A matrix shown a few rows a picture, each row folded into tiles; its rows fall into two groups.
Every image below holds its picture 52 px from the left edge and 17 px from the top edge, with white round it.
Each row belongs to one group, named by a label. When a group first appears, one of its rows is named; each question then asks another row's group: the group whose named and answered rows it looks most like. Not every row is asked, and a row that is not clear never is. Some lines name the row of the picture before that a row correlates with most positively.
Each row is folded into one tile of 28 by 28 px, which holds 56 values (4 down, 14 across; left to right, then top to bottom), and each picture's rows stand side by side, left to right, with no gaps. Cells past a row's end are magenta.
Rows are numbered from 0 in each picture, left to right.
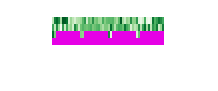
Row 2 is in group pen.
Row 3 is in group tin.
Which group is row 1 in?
pen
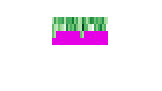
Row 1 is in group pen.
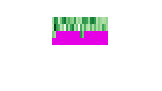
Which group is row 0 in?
pen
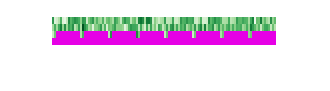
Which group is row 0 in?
tin
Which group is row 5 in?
tin
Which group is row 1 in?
pen
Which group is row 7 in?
pen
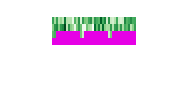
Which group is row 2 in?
tin
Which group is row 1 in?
pen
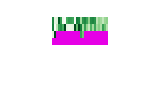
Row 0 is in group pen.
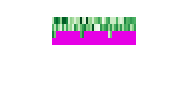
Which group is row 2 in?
tin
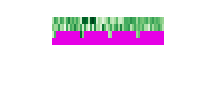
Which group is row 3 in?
pen
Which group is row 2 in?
tin
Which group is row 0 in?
pen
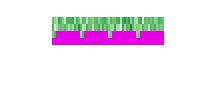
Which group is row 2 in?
pen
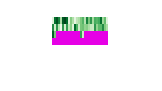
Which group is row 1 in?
pen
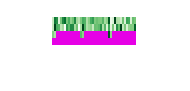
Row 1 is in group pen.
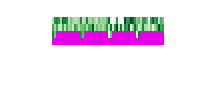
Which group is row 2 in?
tin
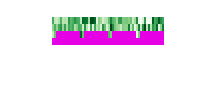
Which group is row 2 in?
pen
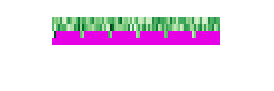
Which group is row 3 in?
tin
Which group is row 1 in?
pen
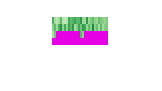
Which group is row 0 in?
tin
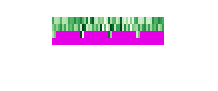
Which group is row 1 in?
pen
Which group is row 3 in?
tin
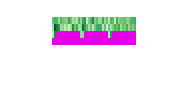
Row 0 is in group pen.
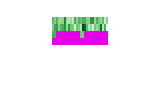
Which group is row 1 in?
pen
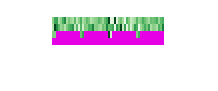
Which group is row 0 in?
pen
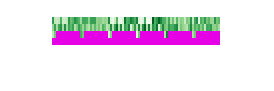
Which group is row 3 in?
tin
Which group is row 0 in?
tin
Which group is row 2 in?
tin
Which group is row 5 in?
pen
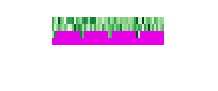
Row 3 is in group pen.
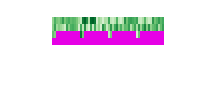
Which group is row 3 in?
tin
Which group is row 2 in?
tin
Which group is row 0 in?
pen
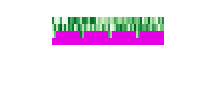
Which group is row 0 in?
tin
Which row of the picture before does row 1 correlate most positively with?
1
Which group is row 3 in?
pen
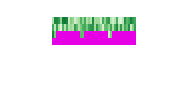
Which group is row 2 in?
tin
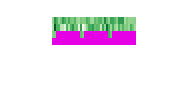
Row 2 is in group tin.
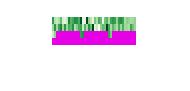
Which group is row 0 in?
tin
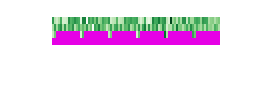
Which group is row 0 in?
tin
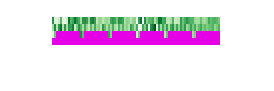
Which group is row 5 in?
tin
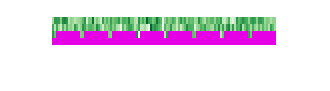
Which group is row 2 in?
pen
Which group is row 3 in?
pen
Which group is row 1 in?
pen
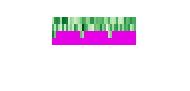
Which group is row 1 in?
pen
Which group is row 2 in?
tin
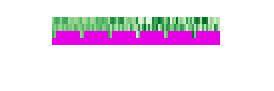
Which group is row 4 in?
pen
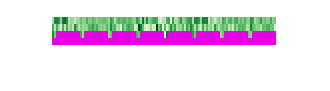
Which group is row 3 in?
pen
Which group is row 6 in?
pen
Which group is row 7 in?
pen
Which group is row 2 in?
pen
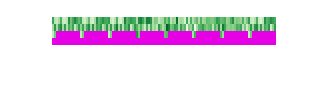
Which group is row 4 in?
pen
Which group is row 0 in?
tin
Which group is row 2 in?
tin
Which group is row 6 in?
pen
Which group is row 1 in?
tin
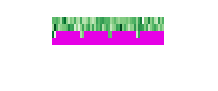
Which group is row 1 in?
tin
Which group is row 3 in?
pen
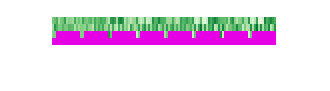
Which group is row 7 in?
tin
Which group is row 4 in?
tin
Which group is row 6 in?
pen
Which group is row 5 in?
tin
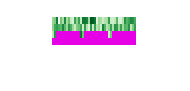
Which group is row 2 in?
tin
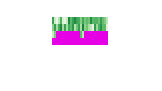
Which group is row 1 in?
pen
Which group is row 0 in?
tin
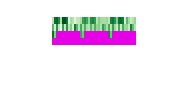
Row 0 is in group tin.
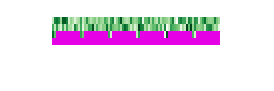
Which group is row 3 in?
pen
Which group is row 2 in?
pen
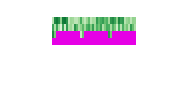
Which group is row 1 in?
tin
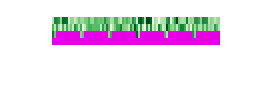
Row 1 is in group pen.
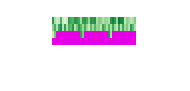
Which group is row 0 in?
tin
